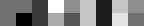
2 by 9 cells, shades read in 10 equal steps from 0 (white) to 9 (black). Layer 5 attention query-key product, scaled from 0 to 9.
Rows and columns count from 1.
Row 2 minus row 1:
0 4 0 3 2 0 0 -1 1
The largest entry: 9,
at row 2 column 2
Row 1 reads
5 5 7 0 4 2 8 2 4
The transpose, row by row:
5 5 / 5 9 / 7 7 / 0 3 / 4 6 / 2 2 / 8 8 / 2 1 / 4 5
